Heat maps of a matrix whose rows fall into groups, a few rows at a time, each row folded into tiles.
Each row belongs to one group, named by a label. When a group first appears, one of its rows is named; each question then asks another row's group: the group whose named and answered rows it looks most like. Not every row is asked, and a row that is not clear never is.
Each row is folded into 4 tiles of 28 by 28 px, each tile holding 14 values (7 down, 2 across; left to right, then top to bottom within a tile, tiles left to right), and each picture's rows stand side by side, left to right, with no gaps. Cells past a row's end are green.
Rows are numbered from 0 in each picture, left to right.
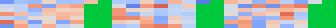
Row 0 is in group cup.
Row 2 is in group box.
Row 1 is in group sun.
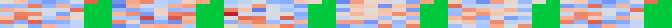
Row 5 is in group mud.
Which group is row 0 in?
mud
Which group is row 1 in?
cup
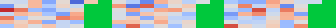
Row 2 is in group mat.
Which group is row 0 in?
mud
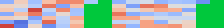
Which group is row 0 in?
mat
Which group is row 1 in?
sun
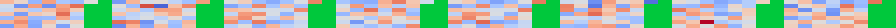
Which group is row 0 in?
box
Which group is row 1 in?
box
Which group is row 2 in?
mud
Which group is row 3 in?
mat
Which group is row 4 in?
mud
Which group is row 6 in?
mud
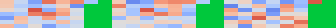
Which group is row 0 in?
mat
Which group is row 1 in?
mat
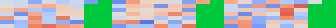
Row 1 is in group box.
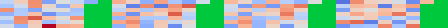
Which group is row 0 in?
sun
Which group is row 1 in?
box
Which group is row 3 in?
box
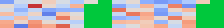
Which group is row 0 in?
sun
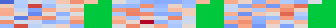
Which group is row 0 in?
cup
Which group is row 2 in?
box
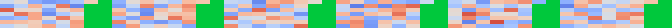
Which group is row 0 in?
mud
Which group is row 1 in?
cup
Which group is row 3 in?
box
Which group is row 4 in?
mat
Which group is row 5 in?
cup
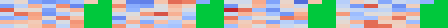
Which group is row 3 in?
sun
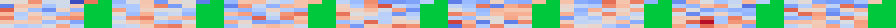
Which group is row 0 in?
mud
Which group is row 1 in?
sun
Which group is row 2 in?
cup
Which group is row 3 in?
sun
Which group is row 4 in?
cup
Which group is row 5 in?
mat
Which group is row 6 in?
sun
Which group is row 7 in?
mud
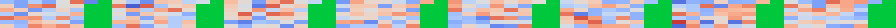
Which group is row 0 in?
sun
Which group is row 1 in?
box
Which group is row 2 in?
mat
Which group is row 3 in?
box
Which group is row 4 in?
mat
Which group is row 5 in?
sun
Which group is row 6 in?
cup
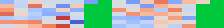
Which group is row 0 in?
sun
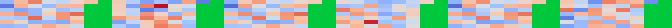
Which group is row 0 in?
cup
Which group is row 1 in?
sun
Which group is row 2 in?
cup
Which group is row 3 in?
mud
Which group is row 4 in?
cup
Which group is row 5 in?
mat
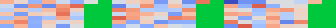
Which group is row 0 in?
box
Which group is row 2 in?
cup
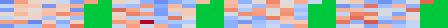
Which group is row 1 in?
mud
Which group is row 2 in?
mat
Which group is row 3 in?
mud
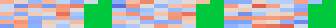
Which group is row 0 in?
box
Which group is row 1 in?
cup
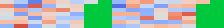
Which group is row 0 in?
box
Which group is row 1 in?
cup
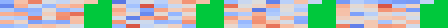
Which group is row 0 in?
cup
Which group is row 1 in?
cup
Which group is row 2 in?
sun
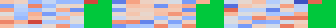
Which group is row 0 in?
mud
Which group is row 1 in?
box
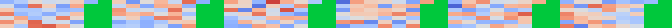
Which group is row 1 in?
mat
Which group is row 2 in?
mat
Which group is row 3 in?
box
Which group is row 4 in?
cup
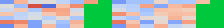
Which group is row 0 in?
box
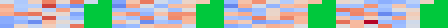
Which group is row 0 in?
mat
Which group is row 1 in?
cup
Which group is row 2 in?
cup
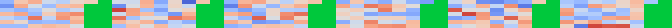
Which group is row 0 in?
cup
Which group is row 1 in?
mud
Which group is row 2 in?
cup
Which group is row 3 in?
sun
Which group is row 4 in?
mud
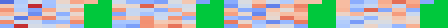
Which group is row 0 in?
cup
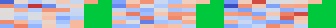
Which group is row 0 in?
box
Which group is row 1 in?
cup
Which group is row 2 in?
cup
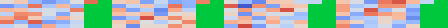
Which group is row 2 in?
box
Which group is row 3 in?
mat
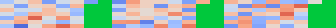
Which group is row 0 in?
sun
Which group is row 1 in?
box
